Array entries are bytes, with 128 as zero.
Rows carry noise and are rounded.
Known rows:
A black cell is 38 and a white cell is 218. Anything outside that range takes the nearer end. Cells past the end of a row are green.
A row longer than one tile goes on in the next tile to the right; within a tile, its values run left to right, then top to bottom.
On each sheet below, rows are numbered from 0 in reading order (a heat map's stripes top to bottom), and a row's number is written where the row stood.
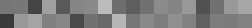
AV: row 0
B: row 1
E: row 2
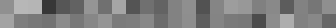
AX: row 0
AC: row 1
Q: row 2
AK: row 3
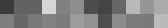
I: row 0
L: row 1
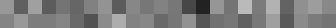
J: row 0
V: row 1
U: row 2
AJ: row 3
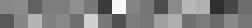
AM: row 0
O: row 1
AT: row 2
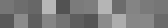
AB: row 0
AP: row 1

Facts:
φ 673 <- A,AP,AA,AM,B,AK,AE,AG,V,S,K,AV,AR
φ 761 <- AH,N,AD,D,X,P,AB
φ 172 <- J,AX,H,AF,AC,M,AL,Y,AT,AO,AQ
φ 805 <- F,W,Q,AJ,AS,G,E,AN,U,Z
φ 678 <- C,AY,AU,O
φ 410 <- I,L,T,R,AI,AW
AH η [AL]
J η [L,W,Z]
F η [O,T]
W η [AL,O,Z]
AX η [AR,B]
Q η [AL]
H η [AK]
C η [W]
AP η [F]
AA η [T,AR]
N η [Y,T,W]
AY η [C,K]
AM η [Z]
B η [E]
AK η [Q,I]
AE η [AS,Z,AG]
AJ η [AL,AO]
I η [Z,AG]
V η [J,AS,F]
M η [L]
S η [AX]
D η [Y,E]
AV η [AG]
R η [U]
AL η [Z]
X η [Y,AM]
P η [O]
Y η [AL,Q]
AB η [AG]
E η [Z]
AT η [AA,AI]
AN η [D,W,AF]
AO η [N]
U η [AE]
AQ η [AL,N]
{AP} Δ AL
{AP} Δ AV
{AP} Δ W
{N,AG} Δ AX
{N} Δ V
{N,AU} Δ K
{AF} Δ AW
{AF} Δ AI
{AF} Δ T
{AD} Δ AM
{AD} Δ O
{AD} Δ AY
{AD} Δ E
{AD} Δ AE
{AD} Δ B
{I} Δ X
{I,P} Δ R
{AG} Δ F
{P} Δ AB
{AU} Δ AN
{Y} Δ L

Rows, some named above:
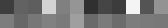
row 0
I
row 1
R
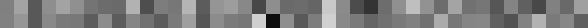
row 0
AN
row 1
AB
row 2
AJ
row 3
AI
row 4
AS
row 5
M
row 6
AE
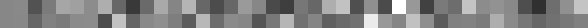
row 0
W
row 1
AR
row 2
AA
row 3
AG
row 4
K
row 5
AW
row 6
AS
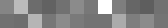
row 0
B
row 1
S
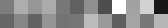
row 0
AH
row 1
AY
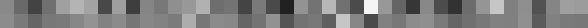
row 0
Z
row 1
AF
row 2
AQ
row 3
U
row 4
AU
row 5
AS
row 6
Q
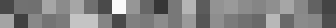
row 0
T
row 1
AU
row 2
AJ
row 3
H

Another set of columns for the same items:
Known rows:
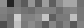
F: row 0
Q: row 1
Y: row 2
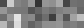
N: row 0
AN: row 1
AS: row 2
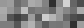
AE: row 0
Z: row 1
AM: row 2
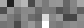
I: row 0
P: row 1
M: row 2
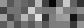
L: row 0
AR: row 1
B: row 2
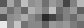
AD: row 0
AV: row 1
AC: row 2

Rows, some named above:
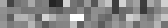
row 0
AS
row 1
Z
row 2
O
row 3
H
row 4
C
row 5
AY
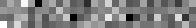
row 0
AB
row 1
AW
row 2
S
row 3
AU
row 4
S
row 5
W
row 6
AT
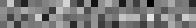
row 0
K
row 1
AX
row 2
AG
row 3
AW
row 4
T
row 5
AI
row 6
Z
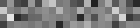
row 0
AA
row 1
H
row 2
AP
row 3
U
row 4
AA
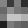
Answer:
T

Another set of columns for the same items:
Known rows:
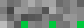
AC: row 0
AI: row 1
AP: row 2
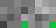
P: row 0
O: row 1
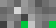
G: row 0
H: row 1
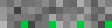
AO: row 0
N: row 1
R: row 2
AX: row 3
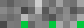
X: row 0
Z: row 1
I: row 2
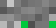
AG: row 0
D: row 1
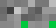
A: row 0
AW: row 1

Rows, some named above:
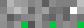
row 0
O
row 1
U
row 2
AU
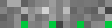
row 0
AR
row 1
C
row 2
W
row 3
AB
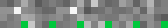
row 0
AY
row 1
H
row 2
AY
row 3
AG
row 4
K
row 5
AS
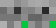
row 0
L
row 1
T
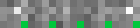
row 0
AY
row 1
AA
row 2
Q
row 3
S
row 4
AY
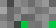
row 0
AT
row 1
B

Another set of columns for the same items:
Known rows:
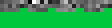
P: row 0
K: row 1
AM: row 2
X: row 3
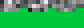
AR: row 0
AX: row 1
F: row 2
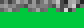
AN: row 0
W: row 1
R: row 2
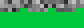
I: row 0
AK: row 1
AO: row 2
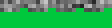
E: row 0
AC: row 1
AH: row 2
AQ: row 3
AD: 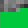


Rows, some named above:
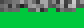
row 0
P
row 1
AW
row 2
C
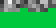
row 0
AR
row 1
T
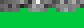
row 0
P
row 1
AA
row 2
Z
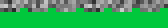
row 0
H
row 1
AU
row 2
AS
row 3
H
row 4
U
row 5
Q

